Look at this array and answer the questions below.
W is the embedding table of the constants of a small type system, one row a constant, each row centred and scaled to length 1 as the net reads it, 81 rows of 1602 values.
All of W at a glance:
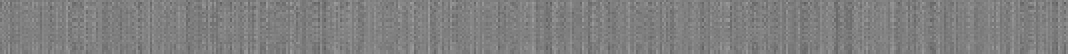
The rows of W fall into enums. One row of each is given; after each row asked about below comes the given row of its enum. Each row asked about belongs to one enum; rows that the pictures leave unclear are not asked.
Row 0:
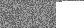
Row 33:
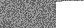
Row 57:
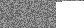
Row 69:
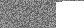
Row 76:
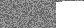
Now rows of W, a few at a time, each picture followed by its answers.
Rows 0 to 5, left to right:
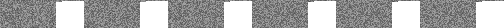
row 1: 33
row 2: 57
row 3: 76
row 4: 76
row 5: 76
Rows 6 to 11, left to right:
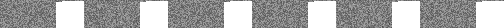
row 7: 0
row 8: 76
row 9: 57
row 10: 0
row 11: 57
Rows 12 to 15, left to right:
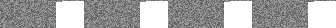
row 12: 57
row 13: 57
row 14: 33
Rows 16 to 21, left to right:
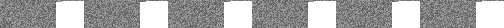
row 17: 76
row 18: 69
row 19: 33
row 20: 69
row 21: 57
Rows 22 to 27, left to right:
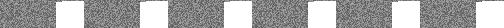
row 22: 57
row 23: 33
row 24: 33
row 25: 33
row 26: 57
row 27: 76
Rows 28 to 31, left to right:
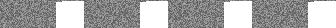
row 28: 57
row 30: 57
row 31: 76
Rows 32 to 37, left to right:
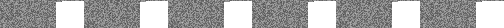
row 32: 57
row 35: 57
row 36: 33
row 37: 57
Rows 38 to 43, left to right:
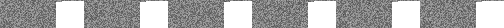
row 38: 33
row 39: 57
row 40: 76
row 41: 69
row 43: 33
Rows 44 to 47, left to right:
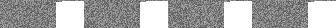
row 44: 69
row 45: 33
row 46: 0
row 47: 69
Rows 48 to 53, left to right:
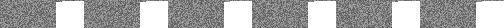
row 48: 76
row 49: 69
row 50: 33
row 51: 57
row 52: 0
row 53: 33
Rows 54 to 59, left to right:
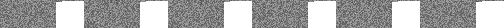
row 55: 33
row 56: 33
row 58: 33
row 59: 76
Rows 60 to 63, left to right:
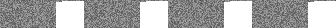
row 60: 0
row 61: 57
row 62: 33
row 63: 76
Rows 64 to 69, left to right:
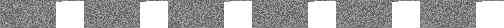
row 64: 0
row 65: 76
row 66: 33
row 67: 76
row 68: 69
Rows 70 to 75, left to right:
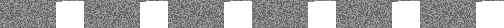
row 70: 57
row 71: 76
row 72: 76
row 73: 57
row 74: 76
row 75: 76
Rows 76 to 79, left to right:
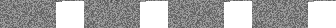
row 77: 33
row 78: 76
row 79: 33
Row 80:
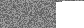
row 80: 76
